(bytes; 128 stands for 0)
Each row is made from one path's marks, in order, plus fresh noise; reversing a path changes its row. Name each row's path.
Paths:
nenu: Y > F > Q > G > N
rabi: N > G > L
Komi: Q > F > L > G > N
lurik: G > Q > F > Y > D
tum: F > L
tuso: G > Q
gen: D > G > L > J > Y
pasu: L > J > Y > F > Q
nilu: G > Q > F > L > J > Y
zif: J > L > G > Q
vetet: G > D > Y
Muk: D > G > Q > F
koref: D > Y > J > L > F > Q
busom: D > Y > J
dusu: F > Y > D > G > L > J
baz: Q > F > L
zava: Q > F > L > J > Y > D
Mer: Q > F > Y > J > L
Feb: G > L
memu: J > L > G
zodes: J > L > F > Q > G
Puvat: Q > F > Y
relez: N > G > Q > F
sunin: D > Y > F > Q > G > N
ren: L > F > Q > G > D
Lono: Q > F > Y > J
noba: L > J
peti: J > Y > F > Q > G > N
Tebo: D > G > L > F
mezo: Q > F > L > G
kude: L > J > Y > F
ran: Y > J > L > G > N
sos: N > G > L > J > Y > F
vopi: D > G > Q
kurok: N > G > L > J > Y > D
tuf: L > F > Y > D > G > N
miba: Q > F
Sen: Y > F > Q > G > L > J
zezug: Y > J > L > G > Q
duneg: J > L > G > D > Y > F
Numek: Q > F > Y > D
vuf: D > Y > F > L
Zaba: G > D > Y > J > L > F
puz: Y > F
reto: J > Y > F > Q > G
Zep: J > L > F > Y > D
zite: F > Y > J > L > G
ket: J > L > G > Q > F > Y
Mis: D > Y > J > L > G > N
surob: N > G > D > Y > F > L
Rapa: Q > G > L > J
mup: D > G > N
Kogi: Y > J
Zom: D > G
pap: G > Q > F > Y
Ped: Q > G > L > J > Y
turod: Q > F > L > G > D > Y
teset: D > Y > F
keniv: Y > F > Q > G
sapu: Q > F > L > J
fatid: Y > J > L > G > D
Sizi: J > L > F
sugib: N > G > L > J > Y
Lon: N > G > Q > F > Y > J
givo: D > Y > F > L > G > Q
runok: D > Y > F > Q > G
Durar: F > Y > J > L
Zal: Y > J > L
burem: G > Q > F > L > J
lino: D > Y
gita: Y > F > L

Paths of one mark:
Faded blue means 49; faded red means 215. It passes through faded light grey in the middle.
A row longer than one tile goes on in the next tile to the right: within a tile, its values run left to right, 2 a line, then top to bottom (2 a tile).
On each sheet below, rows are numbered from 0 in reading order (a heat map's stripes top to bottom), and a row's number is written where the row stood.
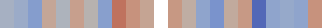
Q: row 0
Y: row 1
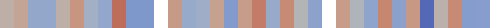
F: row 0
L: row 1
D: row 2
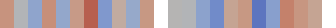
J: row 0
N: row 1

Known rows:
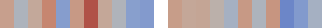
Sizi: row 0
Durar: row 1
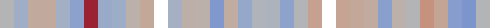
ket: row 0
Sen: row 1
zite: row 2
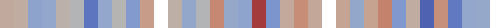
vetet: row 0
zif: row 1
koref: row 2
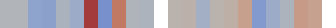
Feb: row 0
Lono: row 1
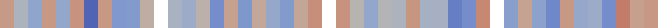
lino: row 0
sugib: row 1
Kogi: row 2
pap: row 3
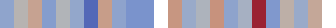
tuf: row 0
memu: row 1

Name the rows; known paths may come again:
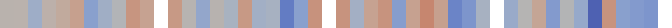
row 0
Lono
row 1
Kogi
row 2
kude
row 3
tuf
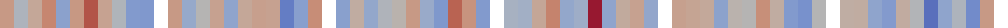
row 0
Sizi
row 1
Zal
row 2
miba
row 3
zodes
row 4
zite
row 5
vetet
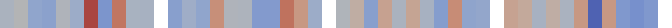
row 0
Feb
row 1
vopi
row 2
Zom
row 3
teset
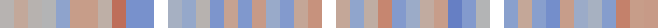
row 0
tum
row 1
sugib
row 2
gen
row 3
pap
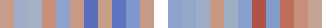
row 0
busom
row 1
Rapa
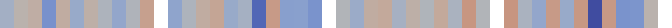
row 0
Sen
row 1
givo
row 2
Mer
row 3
lino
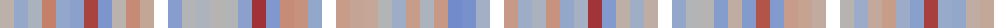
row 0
zif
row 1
burem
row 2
Durar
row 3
memu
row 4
nilu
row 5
ket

